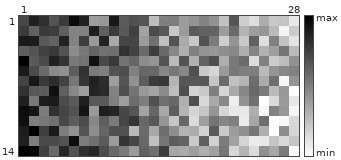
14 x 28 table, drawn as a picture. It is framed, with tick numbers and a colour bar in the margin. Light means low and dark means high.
Average level on the scale: 50%. Grain: fine. Slope: up to the left.
